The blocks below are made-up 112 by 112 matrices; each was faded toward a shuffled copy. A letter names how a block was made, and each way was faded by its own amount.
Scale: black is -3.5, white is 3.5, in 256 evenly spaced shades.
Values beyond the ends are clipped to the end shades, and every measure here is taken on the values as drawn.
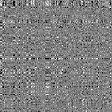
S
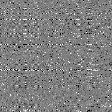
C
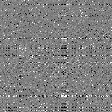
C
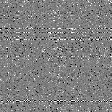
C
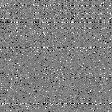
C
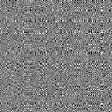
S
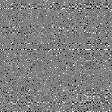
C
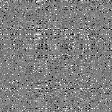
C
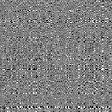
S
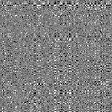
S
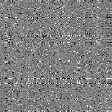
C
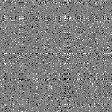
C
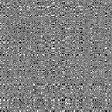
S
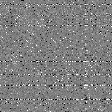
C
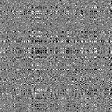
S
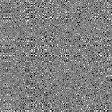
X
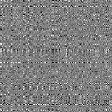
S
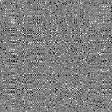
X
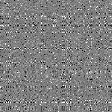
X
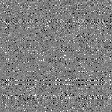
C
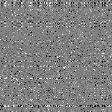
C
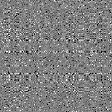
X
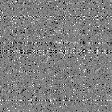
C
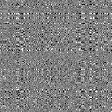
S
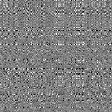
S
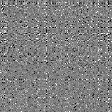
X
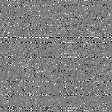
C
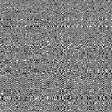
S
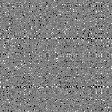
X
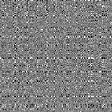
S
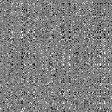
X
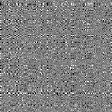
S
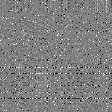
C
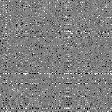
C
